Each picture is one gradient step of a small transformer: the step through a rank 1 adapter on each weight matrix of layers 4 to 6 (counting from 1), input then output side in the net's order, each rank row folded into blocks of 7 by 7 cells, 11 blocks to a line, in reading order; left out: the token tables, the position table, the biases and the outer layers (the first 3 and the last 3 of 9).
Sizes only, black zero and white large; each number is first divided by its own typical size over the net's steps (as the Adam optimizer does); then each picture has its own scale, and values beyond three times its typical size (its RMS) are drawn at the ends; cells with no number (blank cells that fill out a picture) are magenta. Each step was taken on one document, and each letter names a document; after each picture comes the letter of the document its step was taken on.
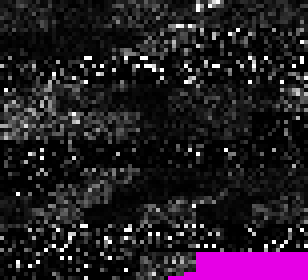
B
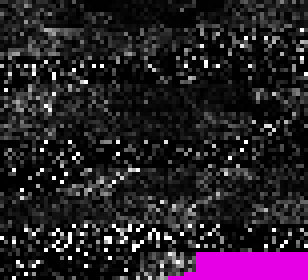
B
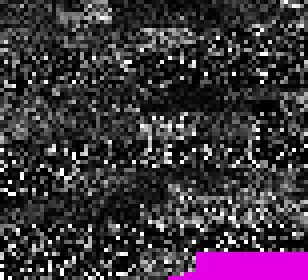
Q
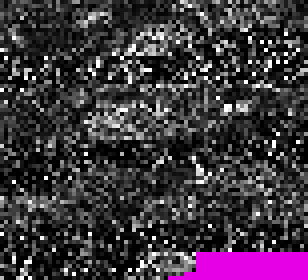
Q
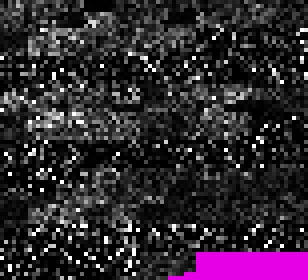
B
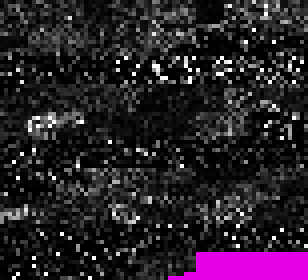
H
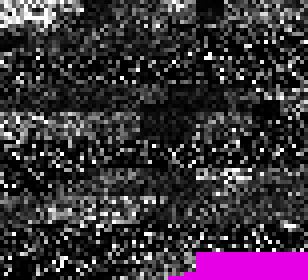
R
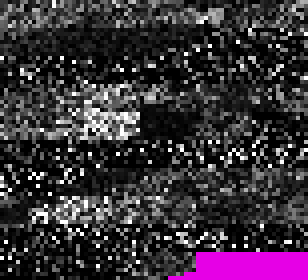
R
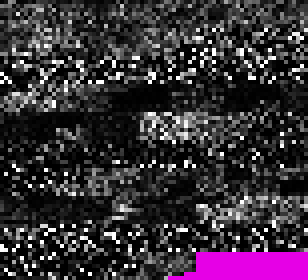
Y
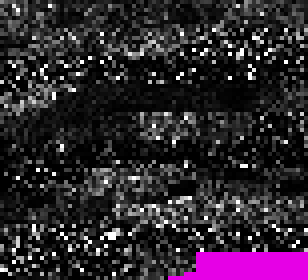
Y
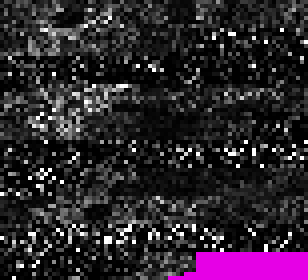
B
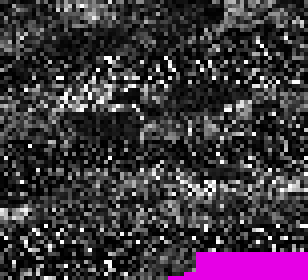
Q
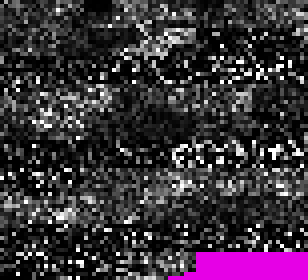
R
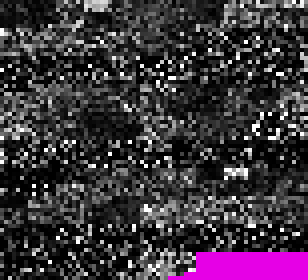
Q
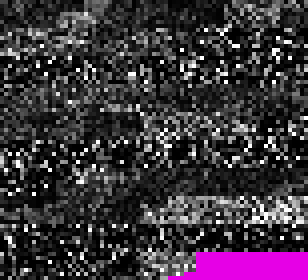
Q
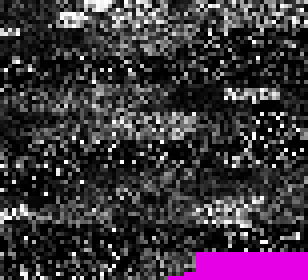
Q
